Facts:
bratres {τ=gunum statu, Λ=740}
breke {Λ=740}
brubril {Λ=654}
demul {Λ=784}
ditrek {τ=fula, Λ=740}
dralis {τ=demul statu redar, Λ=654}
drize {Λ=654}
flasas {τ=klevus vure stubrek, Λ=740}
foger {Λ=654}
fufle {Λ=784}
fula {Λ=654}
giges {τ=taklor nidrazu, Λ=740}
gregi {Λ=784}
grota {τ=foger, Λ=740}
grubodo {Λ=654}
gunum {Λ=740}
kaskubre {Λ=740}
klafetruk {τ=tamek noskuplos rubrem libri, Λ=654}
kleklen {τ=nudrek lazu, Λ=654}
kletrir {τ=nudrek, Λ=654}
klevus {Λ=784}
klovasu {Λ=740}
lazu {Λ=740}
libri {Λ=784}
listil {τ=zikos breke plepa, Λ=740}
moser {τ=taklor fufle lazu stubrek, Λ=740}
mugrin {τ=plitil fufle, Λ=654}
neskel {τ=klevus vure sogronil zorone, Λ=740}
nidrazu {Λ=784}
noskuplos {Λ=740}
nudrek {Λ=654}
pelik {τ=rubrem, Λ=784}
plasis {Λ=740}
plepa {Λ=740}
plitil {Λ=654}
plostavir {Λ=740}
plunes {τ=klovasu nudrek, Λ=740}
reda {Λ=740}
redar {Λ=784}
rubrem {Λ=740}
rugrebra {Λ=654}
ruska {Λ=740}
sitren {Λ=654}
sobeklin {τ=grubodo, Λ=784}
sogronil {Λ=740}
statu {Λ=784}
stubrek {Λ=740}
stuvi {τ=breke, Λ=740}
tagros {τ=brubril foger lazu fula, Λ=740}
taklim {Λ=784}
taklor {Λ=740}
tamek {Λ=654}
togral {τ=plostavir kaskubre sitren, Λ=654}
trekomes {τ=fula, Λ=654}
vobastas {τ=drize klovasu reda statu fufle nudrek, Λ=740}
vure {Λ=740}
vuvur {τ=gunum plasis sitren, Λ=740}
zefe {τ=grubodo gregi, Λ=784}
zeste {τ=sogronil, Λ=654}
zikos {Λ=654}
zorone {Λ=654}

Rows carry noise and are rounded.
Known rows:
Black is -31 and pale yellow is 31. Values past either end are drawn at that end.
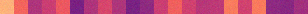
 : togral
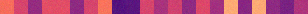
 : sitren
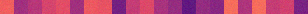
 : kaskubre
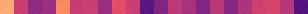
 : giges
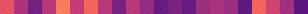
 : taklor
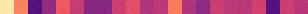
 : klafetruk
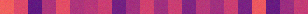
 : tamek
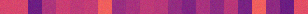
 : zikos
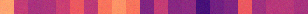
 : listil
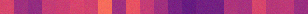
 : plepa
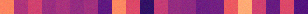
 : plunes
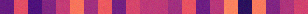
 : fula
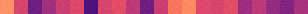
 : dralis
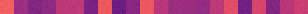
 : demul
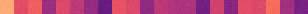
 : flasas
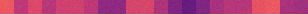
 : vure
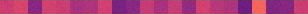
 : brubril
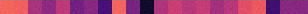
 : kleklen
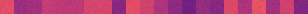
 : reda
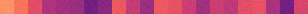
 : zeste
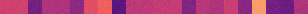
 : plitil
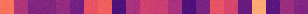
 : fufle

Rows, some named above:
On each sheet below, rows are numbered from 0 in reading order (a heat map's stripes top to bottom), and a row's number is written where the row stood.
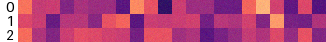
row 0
plunes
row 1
plitil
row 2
noskuplos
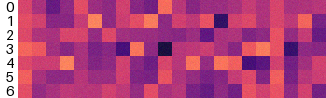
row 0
gregi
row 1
ditrek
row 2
lazu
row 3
kletrir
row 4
foger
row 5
taklim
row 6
klovasu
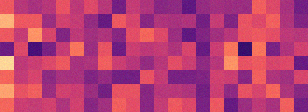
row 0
stubrek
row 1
flasas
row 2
sogronil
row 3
fula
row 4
vuvur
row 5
klevus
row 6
flasas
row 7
tagros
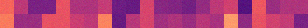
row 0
nidrazu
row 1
gunum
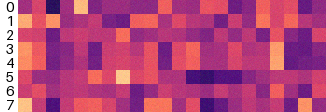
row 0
grubodo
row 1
neskel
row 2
zikos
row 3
mugrin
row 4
mugrin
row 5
breke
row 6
zorone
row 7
rubrem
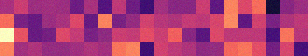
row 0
nudrek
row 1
statu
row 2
pelik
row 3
vobastas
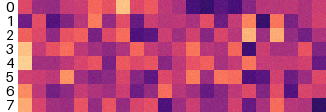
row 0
breke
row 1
fula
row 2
sitren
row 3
grota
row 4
bratres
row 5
foger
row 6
libri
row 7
moser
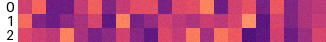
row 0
trekomes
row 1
statu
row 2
foger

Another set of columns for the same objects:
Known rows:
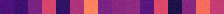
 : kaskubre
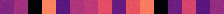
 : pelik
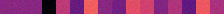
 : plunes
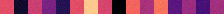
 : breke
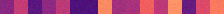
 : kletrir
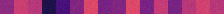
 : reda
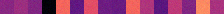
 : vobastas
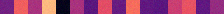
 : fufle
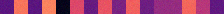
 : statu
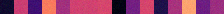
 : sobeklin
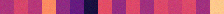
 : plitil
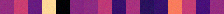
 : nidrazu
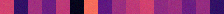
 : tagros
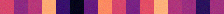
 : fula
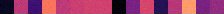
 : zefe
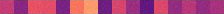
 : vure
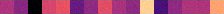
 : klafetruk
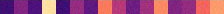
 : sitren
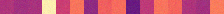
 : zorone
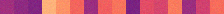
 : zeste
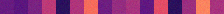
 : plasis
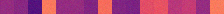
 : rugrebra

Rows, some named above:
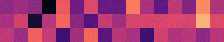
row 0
vobastas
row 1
dralis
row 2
stubrek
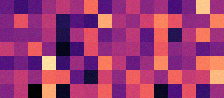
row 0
vuvur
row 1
nudrek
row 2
gunum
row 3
lazu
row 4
sitren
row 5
mugrin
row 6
libri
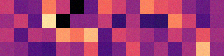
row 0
trekomes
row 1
nidrazu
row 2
neskel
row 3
bratres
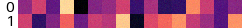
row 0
nidrazu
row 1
zikos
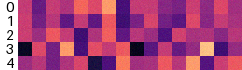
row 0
flasas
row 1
moser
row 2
stubrek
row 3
gregi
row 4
kleklen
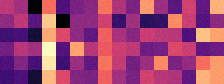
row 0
tamek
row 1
nidrazu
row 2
togral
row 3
klevus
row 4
sitren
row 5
togral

